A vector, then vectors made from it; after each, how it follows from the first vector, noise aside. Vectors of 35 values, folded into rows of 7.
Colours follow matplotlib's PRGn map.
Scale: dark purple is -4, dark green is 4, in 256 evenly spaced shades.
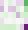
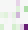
partly zeroed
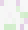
partly zeroed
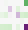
partly zeroed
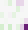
partly zeroed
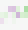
partly zeroed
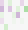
partly zeroed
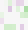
partly zeroed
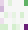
partly zeroed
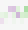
partly zeroed
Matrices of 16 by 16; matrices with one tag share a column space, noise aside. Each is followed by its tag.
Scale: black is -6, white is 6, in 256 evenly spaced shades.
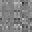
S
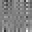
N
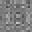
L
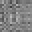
L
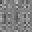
L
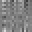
N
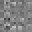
S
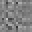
S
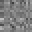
S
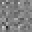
S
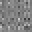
S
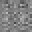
L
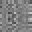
L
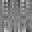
N
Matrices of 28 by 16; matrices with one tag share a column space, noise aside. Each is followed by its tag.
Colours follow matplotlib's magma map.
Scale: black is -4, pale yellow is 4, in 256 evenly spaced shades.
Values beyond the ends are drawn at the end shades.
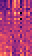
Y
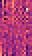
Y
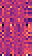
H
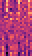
Y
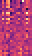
Y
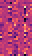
H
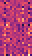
H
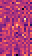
H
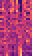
Y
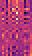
Y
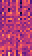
Y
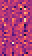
H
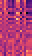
Y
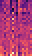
Y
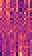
Y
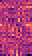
H
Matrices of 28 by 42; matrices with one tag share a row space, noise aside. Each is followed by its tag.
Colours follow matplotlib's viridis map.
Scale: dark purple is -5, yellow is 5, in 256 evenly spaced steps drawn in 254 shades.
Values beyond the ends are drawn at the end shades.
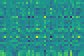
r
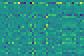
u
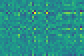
u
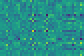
u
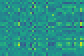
u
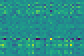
r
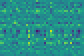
r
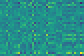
u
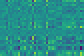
u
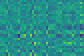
u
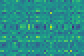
r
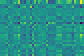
u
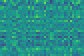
r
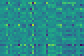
u
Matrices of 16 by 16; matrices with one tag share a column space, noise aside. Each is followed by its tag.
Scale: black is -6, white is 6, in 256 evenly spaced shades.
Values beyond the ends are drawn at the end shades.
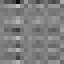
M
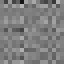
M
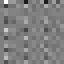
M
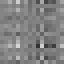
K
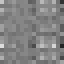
K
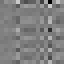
M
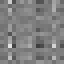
K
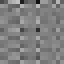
M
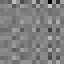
M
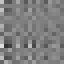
K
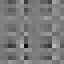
K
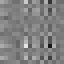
K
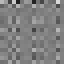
M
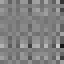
K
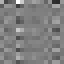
M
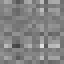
K
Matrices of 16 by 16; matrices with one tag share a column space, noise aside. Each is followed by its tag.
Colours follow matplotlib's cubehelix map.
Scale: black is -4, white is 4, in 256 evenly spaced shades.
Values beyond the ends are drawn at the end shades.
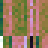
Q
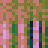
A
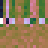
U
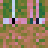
U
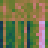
A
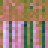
A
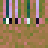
U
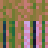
A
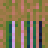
A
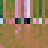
U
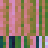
Q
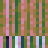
Q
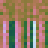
A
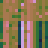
A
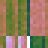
Q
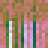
A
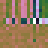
U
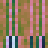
Q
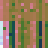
A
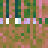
U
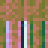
A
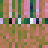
U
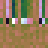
U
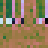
U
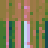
A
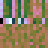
U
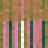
A
